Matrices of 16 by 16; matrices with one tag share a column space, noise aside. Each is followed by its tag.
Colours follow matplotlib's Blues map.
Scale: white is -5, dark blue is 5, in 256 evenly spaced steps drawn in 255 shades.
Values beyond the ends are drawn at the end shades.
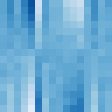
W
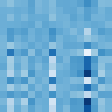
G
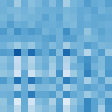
G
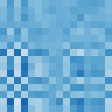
G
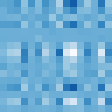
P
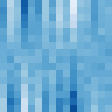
W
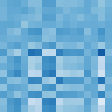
G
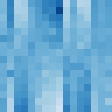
W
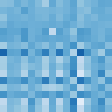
G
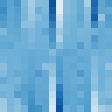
W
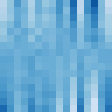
W
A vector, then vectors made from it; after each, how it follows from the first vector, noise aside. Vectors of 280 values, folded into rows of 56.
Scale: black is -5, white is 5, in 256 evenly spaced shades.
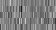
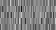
sign-scrambled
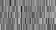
sign-scrambled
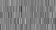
shrunk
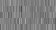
shrunk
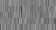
shrunk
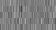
shrunk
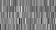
sign-scrambled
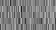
sign-scrambled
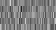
sign-scrambled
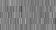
shrunk
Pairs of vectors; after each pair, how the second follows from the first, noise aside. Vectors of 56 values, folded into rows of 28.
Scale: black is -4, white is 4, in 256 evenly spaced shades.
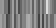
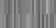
shrunk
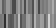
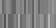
shrunk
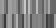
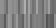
shrunk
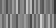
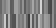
shuffled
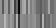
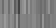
shrunk
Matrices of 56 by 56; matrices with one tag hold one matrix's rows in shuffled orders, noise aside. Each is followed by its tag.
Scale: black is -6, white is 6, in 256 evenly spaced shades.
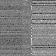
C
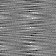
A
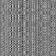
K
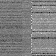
C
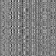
K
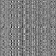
K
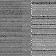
C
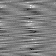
A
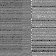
C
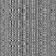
K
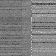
C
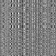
K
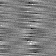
A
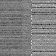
C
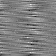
A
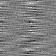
A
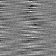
A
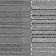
C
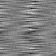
A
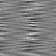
A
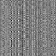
K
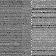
C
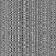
K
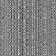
K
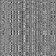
K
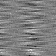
A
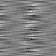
A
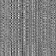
K
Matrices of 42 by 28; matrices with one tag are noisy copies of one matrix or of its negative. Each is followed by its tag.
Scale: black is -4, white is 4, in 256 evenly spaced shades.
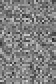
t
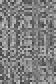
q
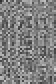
q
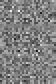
t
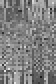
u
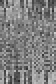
u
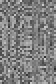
q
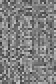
q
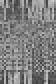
u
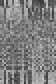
u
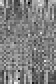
u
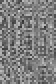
q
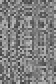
q
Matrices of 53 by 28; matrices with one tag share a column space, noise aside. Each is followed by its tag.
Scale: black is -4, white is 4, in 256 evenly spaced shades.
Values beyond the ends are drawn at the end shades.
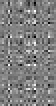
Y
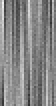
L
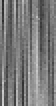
L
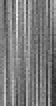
L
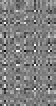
Y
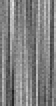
L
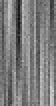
L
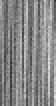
L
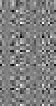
Y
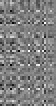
Y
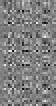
Y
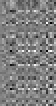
Y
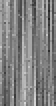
L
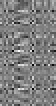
Y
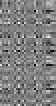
Y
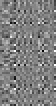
Y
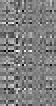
Y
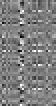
Y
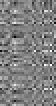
Y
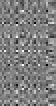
Y
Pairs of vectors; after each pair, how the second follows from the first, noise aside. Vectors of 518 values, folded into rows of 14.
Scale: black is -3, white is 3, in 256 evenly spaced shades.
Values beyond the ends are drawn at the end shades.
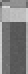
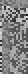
sign-scrambled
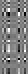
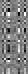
negated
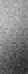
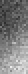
negated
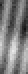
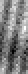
negated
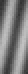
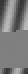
partly zeroed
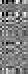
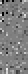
partly zeroed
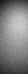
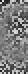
sign-scrambled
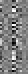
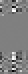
partly zeroed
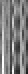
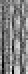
negated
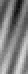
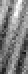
negated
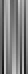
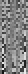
sign-scrambled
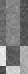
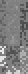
partly zeroed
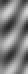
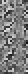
sign-scrambled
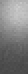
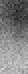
negated
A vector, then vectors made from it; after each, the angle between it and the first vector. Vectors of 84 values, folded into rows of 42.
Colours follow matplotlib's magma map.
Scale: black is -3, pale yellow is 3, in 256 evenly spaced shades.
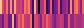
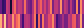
orthogonal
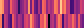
orthogonal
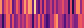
partly aligned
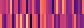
orthogonal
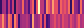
nearly opposite
